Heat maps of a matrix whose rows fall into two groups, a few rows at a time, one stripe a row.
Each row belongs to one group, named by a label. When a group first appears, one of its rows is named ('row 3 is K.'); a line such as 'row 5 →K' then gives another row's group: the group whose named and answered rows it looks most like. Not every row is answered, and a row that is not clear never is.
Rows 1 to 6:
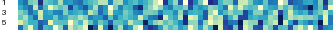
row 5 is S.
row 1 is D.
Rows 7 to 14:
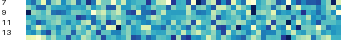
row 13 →D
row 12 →D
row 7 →D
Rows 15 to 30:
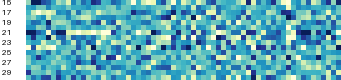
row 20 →D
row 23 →D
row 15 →S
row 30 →D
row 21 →S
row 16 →D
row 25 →D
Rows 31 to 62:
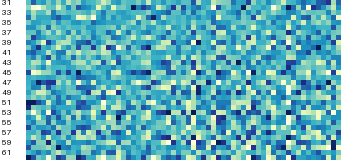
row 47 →S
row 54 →D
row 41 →S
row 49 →D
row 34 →S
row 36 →D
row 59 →D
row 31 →S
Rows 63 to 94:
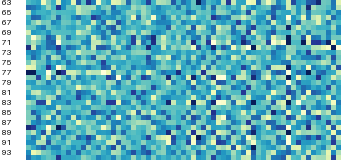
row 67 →D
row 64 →S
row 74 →D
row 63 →D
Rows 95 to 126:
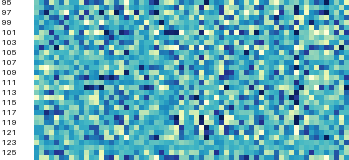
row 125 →S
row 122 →D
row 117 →S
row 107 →D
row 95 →D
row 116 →D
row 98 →D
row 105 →D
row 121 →D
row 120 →D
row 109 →D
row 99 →S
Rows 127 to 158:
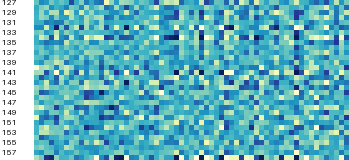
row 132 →D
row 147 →S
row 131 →S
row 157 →D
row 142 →D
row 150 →S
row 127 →D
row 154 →S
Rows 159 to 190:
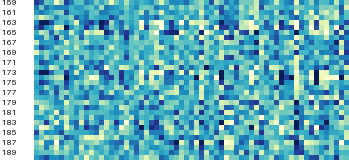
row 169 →S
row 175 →S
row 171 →S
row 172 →D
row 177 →D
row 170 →D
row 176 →D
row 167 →S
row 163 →S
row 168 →S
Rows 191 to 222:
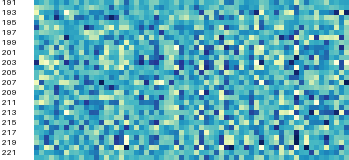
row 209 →D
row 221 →S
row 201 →D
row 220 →D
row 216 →D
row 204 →D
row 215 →D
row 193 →S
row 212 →D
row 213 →S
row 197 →S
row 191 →D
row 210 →S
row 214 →D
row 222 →D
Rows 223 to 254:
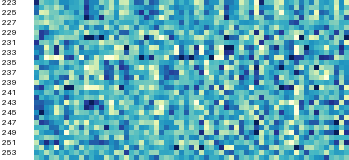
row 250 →D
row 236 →S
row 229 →S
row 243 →S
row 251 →S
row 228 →D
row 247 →S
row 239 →S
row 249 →S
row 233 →D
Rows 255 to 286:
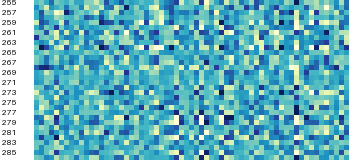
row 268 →S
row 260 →D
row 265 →D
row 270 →D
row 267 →D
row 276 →S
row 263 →D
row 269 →D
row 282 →D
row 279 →D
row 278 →D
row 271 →D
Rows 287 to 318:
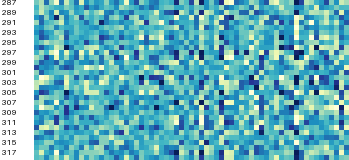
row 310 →D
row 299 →D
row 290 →D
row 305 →S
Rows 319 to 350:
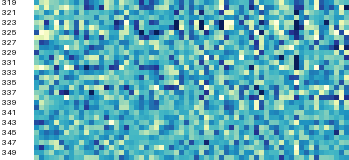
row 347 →D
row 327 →S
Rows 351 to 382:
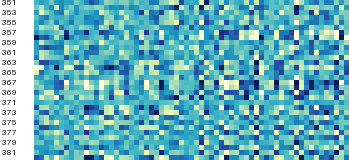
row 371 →D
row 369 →D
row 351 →D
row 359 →S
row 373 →D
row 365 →S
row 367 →S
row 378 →S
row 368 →S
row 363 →S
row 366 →D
